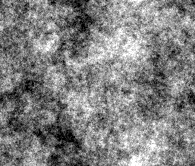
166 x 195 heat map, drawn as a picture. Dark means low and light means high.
The field is mottled with small blotches. The bottom left is the ninth with the lowest average. The halves do not mirror each other. No single row or column stands out from its neighbours.
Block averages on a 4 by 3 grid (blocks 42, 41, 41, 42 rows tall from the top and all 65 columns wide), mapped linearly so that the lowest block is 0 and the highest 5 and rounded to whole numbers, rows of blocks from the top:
224
252
042
025
